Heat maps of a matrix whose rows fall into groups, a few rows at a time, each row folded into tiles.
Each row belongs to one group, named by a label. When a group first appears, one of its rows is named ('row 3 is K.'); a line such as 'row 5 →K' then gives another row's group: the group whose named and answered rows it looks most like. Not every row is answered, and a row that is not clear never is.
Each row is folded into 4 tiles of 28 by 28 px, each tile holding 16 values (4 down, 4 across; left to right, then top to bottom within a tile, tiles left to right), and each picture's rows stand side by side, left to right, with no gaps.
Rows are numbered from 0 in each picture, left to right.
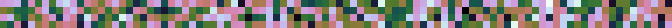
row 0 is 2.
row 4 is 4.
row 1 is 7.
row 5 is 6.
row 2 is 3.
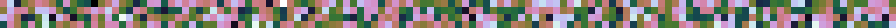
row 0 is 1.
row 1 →7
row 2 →2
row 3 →3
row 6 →3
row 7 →6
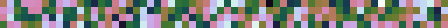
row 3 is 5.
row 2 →6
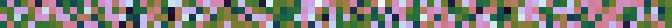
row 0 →1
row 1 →2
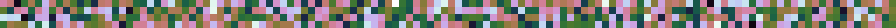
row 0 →1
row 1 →4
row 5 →4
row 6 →2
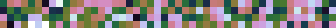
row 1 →1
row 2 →5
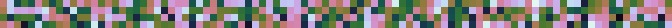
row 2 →2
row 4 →5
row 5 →6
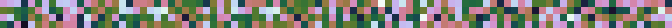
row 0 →2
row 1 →1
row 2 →1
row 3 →4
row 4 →7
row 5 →7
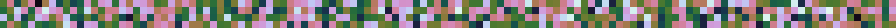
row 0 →1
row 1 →3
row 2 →5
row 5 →2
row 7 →3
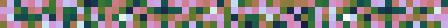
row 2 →1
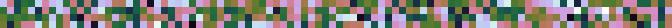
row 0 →4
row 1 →2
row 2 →5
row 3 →1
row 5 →3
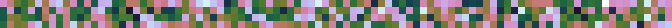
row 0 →4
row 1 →5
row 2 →5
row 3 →1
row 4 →7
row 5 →4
